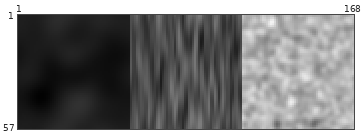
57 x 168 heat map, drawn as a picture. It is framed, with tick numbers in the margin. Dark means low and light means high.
It is made of 1 by 3 panels. Panel 1,1: very low, smooth, faint in contrast. Panel 1,2: low, streaked downward. Panel 1,3: high, blotchy.
